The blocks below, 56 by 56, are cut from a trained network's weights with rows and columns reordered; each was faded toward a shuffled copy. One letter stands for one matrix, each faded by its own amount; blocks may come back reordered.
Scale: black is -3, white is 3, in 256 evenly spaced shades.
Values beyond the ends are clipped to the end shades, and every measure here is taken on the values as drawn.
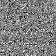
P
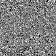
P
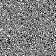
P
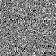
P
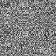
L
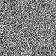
L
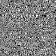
P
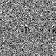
P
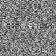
L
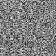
L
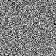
L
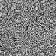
L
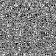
P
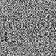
L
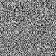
L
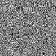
L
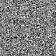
P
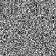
L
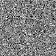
P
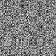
L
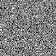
P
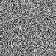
L
